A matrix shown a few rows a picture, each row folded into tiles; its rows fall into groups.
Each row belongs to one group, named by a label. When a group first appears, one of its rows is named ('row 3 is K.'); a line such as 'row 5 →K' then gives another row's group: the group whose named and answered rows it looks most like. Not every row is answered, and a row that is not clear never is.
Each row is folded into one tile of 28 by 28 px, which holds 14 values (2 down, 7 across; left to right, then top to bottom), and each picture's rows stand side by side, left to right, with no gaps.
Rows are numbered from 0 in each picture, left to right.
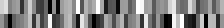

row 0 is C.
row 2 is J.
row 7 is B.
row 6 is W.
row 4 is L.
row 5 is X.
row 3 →C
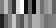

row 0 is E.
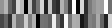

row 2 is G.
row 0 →E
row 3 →J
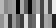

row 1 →G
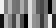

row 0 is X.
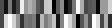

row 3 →G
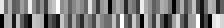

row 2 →X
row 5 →X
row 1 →W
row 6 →L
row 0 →X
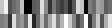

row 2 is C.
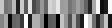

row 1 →W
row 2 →X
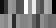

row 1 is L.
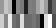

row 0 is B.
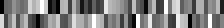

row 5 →L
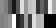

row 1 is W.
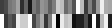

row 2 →W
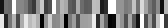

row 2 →B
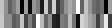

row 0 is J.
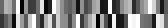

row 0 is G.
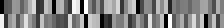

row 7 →B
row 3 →W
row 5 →G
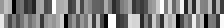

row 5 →J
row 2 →B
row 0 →B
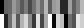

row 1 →G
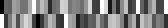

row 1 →C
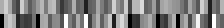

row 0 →W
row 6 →B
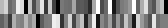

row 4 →J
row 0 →E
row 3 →L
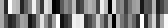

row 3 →E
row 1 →E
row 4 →X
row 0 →C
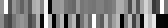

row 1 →G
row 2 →B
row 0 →C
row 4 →B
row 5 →W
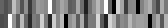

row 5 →B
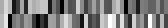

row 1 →C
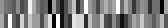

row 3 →X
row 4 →C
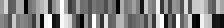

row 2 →W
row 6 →G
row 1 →G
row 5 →G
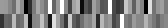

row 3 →L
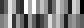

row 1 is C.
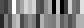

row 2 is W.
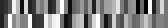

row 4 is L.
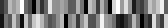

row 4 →C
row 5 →J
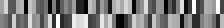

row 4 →C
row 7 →J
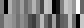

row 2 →J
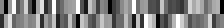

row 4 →J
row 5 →W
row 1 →L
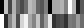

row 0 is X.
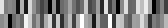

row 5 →B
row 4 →L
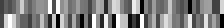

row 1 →J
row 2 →X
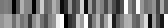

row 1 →L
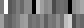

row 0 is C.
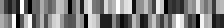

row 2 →B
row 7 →W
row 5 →E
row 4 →C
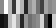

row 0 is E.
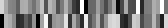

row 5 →J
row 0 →W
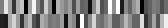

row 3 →L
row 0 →E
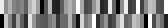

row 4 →L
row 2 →J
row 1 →B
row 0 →X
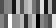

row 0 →G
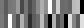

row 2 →E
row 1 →J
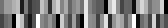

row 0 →G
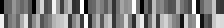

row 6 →L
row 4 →J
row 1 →L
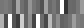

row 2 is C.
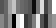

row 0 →G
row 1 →L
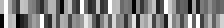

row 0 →W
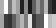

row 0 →C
